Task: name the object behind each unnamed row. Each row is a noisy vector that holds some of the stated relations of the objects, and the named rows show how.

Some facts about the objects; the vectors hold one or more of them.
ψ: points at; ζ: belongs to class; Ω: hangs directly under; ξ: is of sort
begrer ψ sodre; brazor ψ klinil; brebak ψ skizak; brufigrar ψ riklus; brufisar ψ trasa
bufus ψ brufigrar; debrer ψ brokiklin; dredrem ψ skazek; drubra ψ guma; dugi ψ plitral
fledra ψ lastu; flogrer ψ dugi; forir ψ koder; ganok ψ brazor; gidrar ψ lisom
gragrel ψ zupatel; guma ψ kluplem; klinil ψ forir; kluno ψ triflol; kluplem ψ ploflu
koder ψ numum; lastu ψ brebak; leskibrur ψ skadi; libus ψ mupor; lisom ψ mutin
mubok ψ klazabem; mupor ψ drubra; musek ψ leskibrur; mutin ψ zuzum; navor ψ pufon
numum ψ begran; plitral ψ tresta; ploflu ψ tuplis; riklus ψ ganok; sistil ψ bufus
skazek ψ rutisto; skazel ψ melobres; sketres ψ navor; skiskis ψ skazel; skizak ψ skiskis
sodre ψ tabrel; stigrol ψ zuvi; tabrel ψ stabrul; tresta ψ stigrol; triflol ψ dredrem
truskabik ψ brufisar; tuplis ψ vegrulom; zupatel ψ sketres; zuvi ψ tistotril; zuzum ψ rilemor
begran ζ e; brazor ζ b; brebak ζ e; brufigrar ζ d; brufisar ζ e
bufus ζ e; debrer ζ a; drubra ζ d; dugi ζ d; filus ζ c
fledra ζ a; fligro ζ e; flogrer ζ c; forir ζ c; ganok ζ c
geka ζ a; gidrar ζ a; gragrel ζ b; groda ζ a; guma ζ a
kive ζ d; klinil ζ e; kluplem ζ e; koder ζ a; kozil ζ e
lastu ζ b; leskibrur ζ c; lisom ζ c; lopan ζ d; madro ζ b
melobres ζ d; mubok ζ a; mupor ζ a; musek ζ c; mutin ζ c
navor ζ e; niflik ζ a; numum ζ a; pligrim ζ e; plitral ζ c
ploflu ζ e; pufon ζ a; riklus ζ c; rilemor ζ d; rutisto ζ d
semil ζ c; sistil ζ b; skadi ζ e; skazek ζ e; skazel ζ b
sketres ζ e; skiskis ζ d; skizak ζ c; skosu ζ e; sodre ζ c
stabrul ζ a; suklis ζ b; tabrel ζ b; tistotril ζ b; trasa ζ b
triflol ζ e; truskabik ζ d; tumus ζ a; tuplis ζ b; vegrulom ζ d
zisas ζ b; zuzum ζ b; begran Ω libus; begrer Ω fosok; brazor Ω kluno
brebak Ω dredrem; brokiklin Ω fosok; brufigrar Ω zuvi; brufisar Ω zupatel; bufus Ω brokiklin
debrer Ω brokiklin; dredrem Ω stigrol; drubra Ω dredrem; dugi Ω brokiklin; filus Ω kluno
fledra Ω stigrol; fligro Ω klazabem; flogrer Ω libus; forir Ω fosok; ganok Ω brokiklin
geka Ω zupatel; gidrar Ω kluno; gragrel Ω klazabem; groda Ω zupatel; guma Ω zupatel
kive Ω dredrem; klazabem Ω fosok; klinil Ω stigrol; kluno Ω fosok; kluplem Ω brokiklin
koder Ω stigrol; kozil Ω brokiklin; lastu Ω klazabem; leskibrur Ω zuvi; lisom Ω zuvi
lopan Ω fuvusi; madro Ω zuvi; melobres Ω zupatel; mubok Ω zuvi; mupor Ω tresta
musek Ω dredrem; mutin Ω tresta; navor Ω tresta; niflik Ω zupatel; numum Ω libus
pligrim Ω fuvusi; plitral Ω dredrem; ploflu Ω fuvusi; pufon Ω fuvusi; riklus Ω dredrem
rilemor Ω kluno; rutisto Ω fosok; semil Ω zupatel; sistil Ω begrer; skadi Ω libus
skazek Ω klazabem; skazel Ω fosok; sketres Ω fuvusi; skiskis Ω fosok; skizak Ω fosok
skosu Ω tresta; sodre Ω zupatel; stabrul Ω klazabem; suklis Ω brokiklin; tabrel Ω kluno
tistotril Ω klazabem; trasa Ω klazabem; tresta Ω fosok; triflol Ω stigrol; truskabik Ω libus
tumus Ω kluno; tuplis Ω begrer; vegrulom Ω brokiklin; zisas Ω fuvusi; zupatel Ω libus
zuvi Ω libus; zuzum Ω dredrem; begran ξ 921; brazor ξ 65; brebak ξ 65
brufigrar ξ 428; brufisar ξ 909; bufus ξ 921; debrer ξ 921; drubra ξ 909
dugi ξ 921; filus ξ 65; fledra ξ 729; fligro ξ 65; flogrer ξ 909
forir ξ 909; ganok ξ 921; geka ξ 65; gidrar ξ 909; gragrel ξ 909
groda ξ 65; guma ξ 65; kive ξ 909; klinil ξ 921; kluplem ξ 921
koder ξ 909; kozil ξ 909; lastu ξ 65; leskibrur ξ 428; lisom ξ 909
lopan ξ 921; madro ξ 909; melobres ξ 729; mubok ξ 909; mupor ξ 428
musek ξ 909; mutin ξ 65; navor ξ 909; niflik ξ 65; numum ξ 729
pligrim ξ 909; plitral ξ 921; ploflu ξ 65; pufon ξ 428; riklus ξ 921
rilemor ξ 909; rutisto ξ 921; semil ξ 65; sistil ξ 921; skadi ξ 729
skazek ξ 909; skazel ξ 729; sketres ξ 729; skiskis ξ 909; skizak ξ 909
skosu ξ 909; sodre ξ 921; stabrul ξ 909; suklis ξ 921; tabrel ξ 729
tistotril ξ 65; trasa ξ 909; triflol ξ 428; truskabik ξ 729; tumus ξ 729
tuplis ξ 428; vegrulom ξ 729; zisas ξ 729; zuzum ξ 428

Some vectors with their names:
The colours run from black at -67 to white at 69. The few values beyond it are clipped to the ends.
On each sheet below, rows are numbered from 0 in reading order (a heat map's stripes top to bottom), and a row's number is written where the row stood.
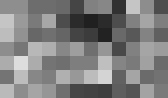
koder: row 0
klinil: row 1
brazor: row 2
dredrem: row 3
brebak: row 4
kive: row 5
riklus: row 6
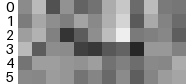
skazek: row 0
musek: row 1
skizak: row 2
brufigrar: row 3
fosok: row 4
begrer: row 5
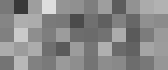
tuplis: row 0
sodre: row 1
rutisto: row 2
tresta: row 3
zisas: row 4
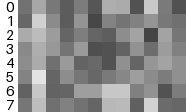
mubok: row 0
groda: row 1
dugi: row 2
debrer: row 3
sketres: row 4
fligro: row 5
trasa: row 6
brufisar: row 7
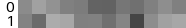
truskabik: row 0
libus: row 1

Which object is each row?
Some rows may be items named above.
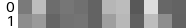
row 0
brufisar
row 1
gidrar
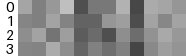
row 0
triflol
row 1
leskibrur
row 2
sketres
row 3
zupatel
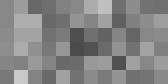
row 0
gragrel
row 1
zuvi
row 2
sodre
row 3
debrer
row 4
leskibrur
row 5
filus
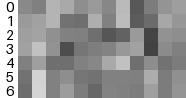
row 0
zuzum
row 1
stigrol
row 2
sistil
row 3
lastu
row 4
gragrel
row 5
skadi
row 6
skadi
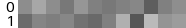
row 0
tabrel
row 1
pufon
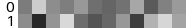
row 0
rutisto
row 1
mupor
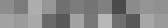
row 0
zupatel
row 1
tresta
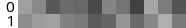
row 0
forir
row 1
fledra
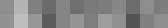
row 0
mutin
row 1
skazel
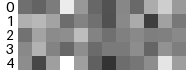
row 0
ploflu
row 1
dugi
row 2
vegrulom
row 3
mutin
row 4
kluplem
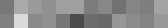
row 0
brokiklin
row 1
begran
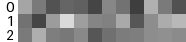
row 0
forir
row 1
tuplis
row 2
tumus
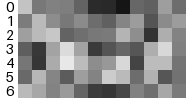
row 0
ganok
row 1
lopan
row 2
plitral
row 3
guma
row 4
drubra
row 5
madro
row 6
bufus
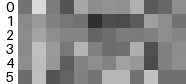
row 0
tistotril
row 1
numum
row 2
truskabik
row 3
suklis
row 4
skazel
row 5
stabrul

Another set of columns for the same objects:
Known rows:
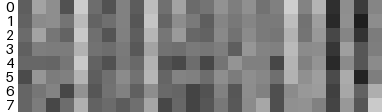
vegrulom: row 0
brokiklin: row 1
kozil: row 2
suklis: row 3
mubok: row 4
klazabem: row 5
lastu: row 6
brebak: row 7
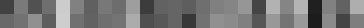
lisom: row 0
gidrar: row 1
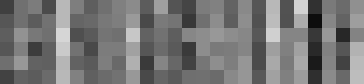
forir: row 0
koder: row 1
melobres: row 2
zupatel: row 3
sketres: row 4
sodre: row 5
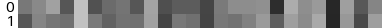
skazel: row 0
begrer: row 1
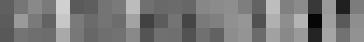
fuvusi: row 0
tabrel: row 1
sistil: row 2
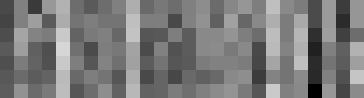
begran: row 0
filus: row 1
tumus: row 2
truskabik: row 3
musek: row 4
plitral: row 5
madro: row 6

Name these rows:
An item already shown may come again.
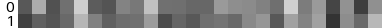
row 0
skadi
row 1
sodre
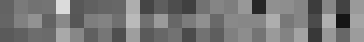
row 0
stigrol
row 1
fligro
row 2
debrer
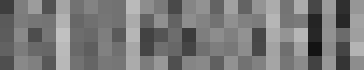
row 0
filus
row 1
lopan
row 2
fledra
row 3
dredrem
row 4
rutisto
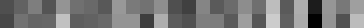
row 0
brazor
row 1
brufigrar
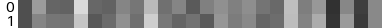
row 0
kive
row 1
pufon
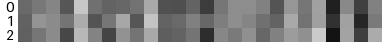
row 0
gidrar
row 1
stabrul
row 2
mupor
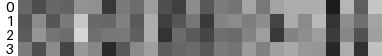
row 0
guma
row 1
fledra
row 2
tresta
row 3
ploflu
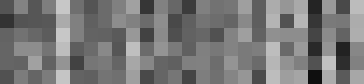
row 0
triflol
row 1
riklus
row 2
dugi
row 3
brokiklin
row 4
tistotril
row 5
zuzum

